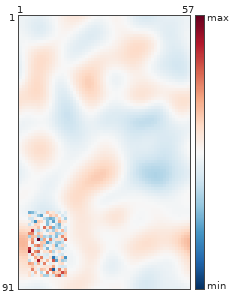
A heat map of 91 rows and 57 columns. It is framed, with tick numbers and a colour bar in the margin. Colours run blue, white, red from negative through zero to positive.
Histogram: heavy tails on both sides. Ninth with the lowest average: middle right. Roughest part: bottom left. Average level on the scale: 50%. Odd patch: rougher, in the bottom left.
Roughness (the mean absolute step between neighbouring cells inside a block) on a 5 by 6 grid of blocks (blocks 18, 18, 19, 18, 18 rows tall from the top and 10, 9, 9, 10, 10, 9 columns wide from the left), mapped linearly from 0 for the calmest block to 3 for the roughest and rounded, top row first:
0 0 0 0 0 0 / 0 0 0 0 0 0 / 0 0 0 0 0 0 / 1 1 0 0 0 0 / 3 3 0 0 0 0
